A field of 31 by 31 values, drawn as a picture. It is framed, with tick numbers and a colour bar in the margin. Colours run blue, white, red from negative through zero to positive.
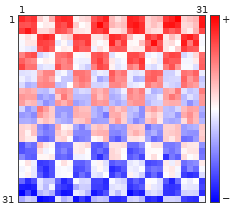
Lone odd cells: none. Average level on the scale: 50%. Slope: up to the top. Grain: checkered.
